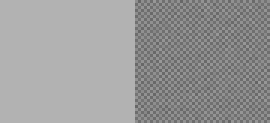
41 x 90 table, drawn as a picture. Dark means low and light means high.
The table splits into one row of 2 panels. Panel 1,1: high, flat. Panel 1,2: middling, checkered.
